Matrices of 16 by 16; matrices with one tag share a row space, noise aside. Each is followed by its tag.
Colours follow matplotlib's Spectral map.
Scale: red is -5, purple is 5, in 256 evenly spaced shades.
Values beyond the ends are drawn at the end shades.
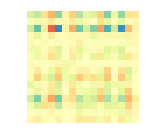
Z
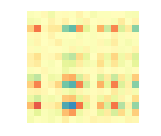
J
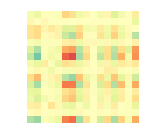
J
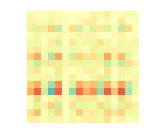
Z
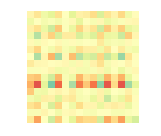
Z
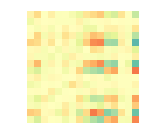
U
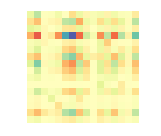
J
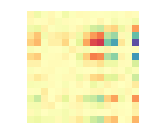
U
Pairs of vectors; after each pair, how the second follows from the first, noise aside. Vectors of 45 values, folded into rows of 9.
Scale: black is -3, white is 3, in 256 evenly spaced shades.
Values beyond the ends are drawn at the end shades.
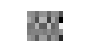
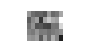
sign-scrambled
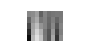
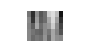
reversed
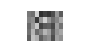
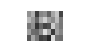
reversed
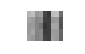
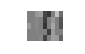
partly zeroed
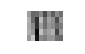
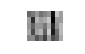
reversed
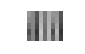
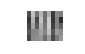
reversed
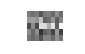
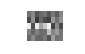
reversed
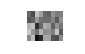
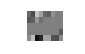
partly zeroed
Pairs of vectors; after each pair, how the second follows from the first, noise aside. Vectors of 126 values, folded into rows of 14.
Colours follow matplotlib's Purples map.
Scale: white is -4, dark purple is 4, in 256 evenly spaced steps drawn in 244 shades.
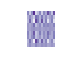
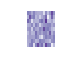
shuffled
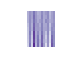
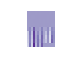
partly zeroed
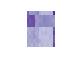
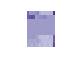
partly zeroed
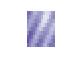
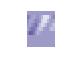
partly zeroed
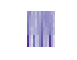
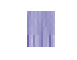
shrunk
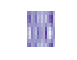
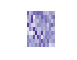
shuffled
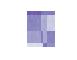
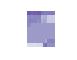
partly zeroed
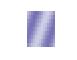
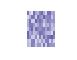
shuffled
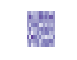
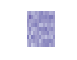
shrunk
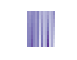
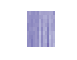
shrunk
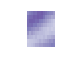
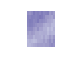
shrunk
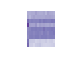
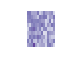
shuffled
